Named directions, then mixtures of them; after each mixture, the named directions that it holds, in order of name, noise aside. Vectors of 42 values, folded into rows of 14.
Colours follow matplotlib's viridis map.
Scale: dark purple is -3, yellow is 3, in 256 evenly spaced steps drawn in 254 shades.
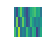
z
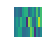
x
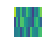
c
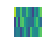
c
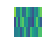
c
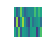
c, z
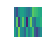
x, z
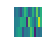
x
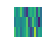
x, z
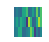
x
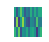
c, z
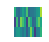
c, x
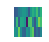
x, z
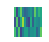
c, z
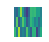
z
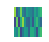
c, z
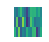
z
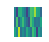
z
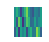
z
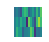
x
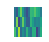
z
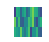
c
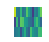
c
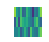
c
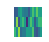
x, z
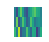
z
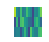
c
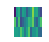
c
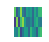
c, z
